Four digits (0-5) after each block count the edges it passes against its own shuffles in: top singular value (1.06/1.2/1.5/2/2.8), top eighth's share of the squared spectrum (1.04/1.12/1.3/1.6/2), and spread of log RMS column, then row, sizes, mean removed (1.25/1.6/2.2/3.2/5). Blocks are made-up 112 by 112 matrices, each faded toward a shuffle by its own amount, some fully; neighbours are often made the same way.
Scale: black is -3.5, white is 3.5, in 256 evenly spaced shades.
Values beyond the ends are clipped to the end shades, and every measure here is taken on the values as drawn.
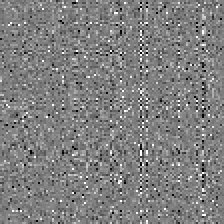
5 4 3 2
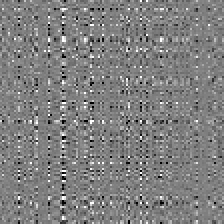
5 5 4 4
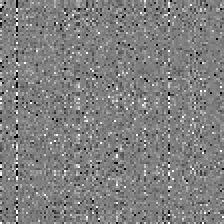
5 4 3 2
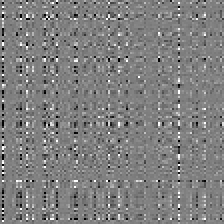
5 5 4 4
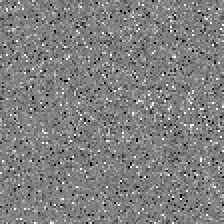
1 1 0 0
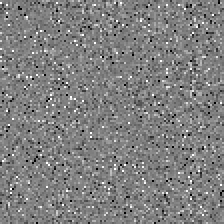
3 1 0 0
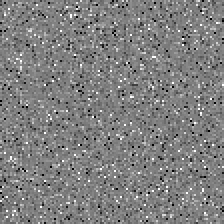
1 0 0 0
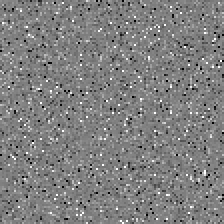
0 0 0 0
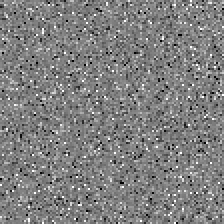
2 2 0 0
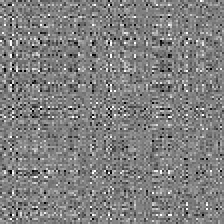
5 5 4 4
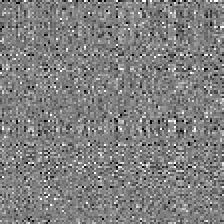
5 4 3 3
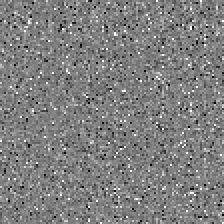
0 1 1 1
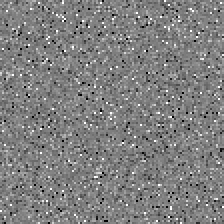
0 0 0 0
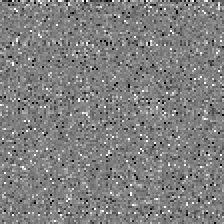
4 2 1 2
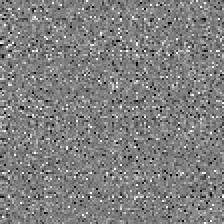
4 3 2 2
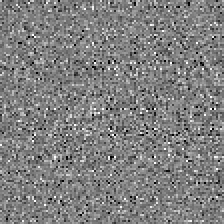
4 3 2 3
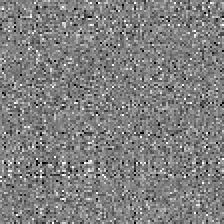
4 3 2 3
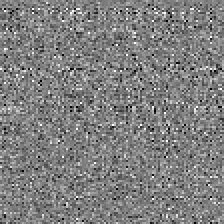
4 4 2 3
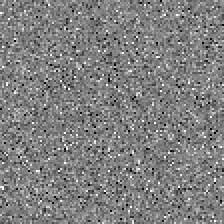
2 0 0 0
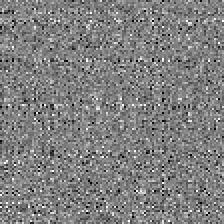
4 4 2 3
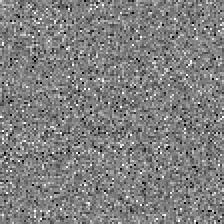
2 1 0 0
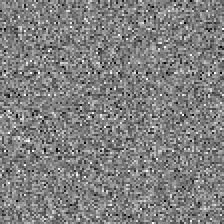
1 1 0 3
